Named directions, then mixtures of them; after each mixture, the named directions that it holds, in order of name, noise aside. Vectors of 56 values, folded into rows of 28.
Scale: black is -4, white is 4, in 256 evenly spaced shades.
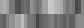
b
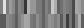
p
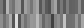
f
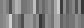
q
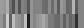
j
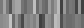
q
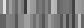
p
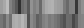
b, j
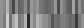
f, j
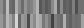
f, j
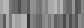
b, j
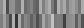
f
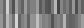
f, j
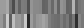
j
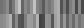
f, q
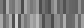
f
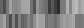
b, q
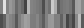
p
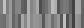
f, p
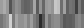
b, q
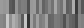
j, q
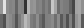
p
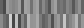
f, j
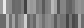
j, p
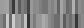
j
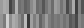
j, q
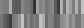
q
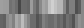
b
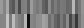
j
